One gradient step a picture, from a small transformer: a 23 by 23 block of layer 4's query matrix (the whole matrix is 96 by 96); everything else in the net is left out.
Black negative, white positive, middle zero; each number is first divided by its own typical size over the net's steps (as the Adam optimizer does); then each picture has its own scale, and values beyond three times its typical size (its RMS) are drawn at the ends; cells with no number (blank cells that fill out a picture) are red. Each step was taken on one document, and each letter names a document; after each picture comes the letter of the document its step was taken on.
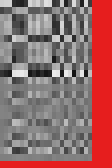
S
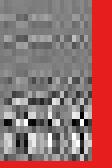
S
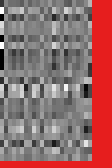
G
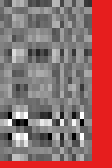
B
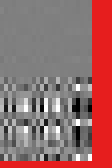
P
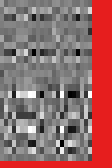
G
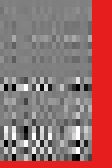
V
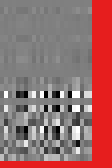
P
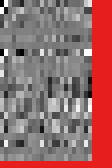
G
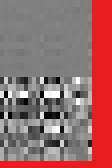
P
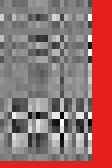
S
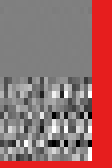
V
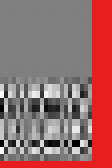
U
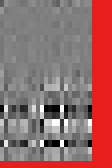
G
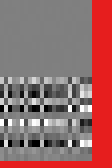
U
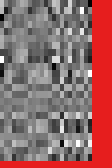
B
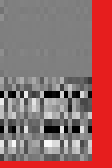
U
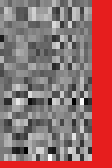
S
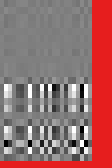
V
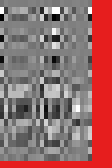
P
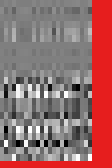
V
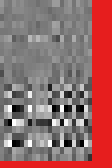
B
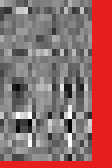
B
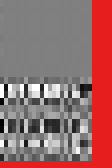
U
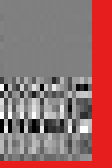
U
